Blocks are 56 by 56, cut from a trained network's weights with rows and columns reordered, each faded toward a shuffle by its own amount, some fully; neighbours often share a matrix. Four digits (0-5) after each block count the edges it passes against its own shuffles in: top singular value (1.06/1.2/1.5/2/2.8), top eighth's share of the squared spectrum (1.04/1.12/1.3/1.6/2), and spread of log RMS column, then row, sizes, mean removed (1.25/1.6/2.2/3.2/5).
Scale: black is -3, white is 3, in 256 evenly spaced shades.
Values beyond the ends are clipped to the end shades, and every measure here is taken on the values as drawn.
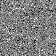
0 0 0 0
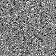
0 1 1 0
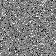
0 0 0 0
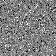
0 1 0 0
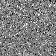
1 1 0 1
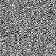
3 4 1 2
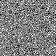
0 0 0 0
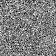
1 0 0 0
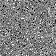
0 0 0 0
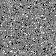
0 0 0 0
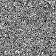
2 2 0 1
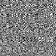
3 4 2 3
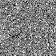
2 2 1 1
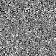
2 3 0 2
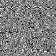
3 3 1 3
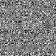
3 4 1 3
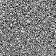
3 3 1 2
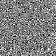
3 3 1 3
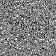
2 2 0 1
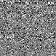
3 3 1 2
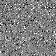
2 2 0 1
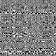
3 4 0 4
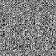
3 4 1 2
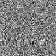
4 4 2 3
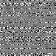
3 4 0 4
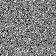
1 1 0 0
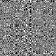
3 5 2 2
